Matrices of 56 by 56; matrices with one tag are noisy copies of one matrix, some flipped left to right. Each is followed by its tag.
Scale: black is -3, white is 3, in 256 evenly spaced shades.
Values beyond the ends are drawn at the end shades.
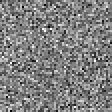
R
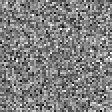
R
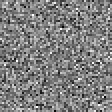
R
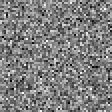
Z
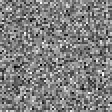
Z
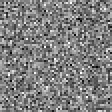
Z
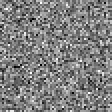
Z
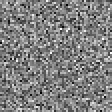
R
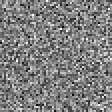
R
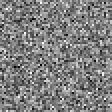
Z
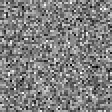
Z
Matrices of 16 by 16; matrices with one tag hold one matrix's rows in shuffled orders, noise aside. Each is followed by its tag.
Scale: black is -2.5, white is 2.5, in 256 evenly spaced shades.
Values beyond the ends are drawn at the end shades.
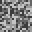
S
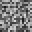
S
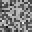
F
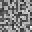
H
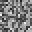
H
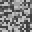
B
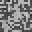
B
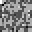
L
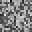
F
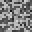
B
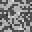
B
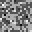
S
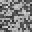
B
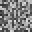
H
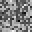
S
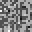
H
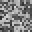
B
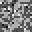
B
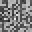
H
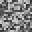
B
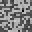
B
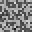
L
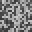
F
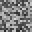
S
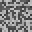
L
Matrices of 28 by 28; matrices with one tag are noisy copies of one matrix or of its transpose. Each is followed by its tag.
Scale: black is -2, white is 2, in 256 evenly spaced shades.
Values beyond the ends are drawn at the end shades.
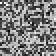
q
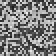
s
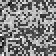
s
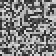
q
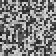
q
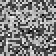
s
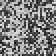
s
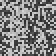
s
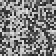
s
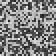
s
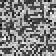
q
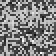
s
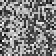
s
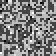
q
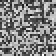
q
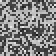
s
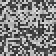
s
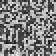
q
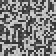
q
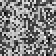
s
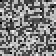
q
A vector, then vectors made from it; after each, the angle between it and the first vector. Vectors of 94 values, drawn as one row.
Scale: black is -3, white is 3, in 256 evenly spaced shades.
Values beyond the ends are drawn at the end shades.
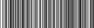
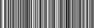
partly aligned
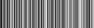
nearly opposite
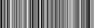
nearly opposite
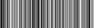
nearly opposite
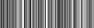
partly opposed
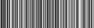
partly opposed
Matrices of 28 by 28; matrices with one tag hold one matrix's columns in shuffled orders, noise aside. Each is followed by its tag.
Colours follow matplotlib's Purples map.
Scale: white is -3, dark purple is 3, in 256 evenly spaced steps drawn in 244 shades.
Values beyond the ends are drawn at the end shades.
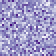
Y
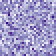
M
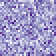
M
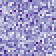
Y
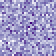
M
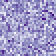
Y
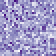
Y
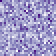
Y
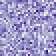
Y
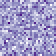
M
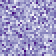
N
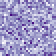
M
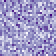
Y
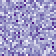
M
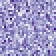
Y
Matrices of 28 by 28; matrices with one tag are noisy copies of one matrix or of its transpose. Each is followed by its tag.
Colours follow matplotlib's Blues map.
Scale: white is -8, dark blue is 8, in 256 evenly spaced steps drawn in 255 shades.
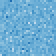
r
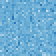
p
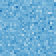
r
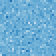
r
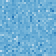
p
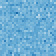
p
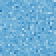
r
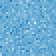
r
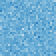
r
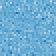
p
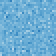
r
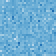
p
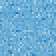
p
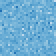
r
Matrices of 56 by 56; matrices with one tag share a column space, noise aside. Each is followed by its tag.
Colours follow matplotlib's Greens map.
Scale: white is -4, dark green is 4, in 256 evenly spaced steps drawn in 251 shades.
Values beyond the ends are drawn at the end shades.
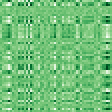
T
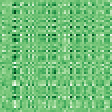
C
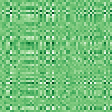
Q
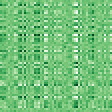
C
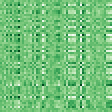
C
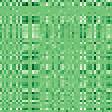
T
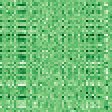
C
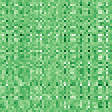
C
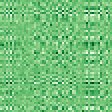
Q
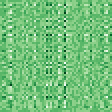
C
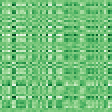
C
